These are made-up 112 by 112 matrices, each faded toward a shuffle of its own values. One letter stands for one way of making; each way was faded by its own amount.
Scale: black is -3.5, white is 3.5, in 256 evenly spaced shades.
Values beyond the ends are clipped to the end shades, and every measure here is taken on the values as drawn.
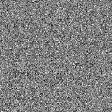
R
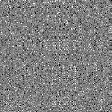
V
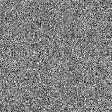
R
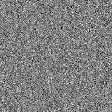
R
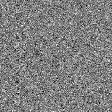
R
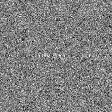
R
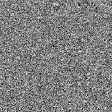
R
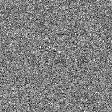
R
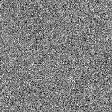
R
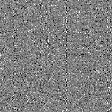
V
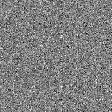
R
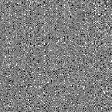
V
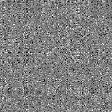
V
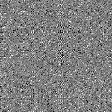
V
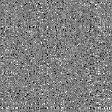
V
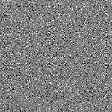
V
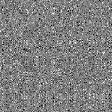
V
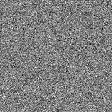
R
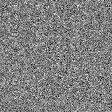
R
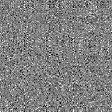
V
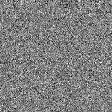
R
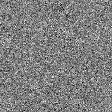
R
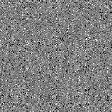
V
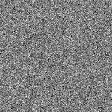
R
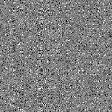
V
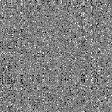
V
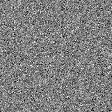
R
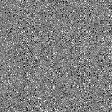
V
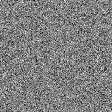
R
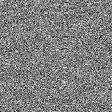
R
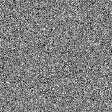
R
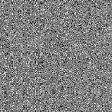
V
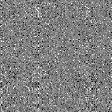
V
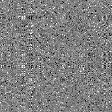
V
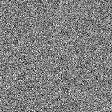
R
